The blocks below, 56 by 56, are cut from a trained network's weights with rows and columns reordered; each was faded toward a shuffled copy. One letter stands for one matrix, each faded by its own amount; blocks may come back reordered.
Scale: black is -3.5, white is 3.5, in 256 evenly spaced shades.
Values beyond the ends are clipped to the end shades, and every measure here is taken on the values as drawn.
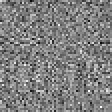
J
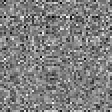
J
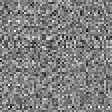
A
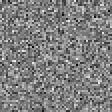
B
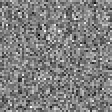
B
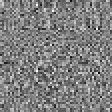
A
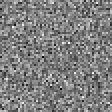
B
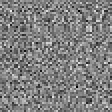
A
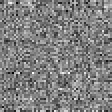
A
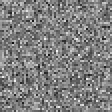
B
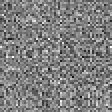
A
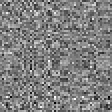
A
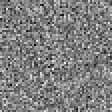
B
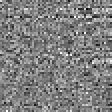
J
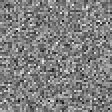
B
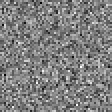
B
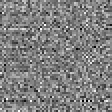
J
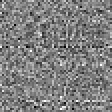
J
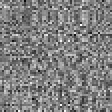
A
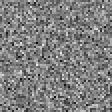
B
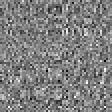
J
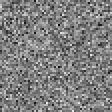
B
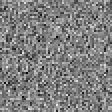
B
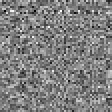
A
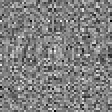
A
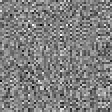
A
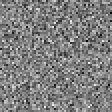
B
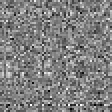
J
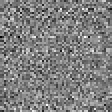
A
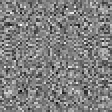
A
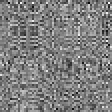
A
